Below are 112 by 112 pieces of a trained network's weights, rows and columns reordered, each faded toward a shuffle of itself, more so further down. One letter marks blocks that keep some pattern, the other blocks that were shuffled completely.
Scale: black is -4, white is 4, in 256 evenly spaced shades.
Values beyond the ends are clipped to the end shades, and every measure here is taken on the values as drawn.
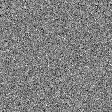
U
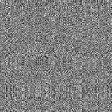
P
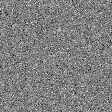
U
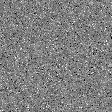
U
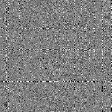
P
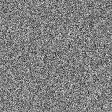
U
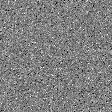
U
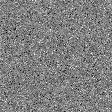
U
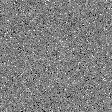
U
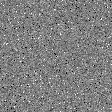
U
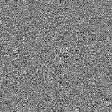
P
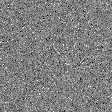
U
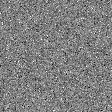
U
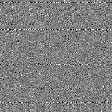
P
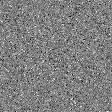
U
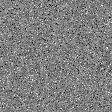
U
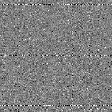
P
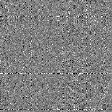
P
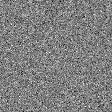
U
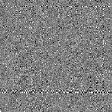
P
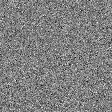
U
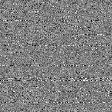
P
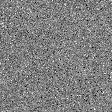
U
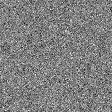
U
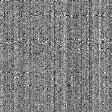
P
